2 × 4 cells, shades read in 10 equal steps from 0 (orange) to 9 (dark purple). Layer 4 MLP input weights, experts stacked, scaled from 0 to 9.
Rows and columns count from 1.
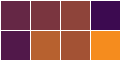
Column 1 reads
7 8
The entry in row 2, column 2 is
3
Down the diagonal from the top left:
7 3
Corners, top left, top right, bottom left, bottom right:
7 9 8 0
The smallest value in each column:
7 3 4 0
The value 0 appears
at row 2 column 4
